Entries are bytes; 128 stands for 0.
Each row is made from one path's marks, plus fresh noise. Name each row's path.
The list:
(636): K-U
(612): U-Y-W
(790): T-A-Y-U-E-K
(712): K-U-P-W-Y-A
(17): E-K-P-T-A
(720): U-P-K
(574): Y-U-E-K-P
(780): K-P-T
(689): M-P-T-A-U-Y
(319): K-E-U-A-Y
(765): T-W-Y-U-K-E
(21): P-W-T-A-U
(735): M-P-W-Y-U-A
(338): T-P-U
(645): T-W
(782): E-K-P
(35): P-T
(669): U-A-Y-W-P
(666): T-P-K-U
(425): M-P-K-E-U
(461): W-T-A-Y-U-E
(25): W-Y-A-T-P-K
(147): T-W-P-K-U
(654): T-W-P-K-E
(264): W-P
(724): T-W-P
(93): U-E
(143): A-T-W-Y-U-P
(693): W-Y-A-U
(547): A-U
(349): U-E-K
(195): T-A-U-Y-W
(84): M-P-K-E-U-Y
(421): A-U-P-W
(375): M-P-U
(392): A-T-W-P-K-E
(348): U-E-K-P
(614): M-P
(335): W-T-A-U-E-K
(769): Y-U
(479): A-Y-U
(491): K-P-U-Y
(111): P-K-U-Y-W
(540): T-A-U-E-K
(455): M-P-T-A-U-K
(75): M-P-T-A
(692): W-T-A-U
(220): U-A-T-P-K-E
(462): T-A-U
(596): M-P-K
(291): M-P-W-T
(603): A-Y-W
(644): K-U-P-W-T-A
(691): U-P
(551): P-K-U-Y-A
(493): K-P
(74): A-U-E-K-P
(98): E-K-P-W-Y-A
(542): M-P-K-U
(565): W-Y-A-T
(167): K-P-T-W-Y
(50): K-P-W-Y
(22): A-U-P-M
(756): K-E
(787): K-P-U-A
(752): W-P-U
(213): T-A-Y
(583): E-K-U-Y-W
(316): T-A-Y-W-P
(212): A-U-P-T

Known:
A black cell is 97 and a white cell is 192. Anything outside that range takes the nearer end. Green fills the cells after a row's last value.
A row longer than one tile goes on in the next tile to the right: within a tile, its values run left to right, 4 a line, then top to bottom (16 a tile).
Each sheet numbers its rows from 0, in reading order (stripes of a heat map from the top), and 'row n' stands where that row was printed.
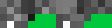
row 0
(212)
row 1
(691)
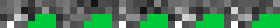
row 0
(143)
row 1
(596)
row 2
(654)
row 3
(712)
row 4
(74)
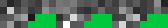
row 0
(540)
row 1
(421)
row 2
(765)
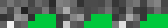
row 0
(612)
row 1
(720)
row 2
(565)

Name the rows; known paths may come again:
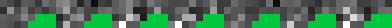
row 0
(756)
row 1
(542)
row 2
(143)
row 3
(461)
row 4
(645)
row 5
(75)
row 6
(644)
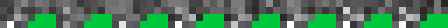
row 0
(603)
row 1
(493)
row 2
(691)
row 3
(491)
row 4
(167)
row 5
(50)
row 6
(74)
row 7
(335)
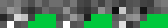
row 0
(712)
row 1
(212)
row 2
(17)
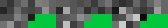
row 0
(213)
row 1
(782)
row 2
(790)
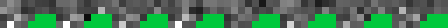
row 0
(752)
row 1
(689)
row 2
(547)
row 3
(316)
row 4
(596)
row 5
(375)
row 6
(769)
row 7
(349)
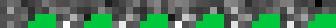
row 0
(780)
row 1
(692)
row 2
(565)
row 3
(735)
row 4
(720)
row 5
(425)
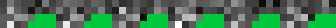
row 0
(654)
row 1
(612)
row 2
(540)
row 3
(98)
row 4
(291)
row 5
(765)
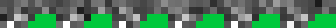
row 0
(693)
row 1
(195)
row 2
(574)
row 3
(421)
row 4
(551)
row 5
(84)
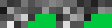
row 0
(319)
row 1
(455)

